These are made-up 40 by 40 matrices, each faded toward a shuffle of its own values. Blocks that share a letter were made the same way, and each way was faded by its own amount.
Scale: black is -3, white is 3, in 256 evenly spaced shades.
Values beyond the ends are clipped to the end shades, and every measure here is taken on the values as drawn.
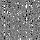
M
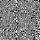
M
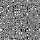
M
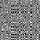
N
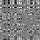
N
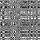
N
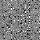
M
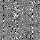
M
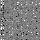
M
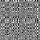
N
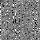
M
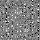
M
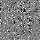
M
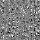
M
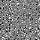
M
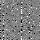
M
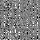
M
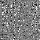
M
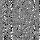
M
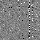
M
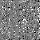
M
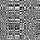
N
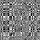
N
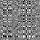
N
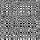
N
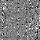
M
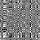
N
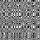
N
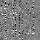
M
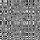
N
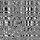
N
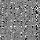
M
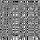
N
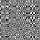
N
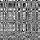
N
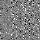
M
